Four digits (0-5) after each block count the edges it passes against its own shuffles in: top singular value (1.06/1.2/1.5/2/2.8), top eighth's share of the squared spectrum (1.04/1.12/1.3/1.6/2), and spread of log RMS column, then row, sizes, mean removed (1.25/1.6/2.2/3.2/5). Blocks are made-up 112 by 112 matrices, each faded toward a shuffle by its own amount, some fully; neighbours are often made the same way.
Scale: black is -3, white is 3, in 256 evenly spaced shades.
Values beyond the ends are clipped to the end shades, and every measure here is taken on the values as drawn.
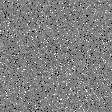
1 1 0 0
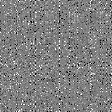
4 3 3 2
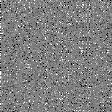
4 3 2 1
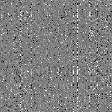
4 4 3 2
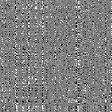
5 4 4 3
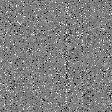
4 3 2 1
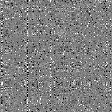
4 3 3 2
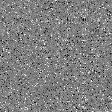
3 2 1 0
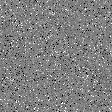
2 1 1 0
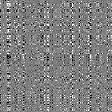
5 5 4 3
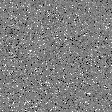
2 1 0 0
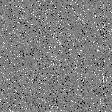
3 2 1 0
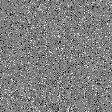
3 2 1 0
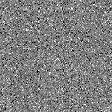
4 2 1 1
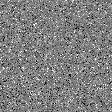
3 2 0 0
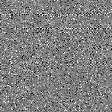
4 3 1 2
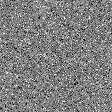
0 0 0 0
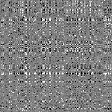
5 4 3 3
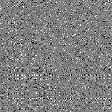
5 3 2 2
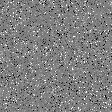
0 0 0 0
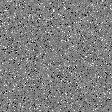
0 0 0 0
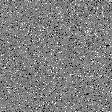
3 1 0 0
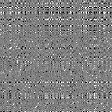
5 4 3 4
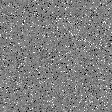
2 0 0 0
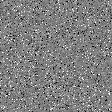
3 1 0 0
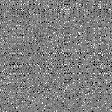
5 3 2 3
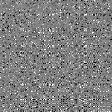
5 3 2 3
